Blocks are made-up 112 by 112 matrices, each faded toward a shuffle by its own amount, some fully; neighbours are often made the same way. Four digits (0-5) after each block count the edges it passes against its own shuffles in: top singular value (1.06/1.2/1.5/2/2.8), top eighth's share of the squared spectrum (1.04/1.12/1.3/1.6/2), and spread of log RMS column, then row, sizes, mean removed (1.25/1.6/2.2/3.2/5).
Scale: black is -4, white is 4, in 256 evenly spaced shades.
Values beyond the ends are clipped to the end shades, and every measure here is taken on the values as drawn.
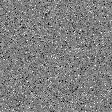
2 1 0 0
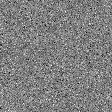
0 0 0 0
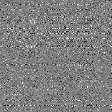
4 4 1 3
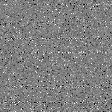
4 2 0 2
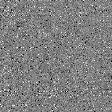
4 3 1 2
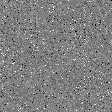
1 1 1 0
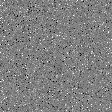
0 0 1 0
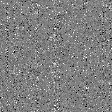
1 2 2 0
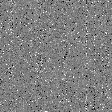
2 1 2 0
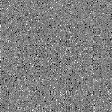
4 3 2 1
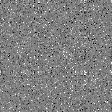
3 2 1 1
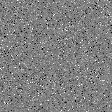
0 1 0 0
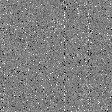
3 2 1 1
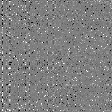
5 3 2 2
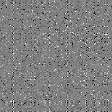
5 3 2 2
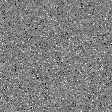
1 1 0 0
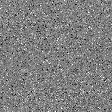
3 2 0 1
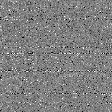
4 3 0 2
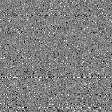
4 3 1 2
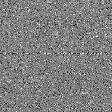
3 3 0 2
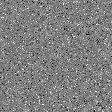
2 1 0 0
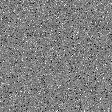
0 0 0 0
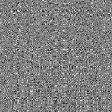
4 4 2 3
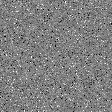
0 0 0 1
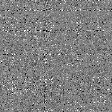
2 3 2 3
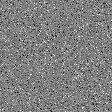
0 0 0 0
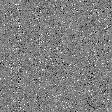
1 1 2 0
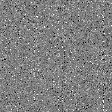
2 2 2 0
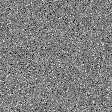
0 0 0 0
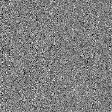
1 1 3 0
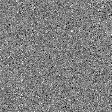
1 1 2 0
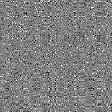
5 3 2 2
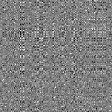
5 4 3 3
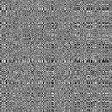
5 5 4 4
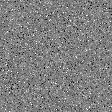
1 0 0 0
